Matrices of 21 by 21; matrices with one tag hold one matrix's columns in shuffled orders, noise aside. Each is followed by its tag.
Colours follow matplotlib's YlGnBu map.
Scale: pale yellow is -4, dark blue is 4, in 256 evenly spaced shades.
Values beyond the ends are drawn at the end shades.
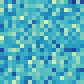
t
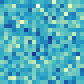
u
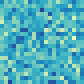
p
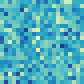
p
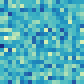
p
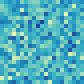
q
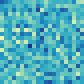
p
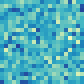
p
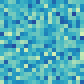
q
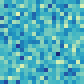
u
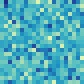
t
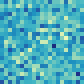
p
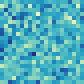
u
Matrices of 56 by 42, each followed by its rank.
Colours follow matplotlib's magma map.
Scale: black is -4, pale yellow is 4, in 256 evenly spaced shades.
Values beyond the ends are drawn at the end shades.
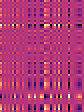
one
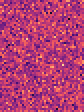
full rank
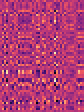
three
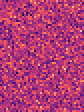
full rank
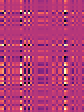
one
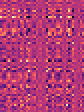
three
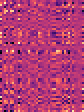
three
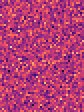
full rank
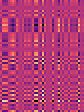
one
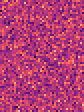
full rank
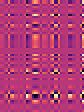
one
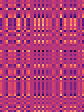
one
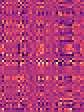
three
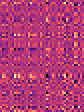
three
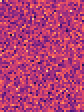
full rank
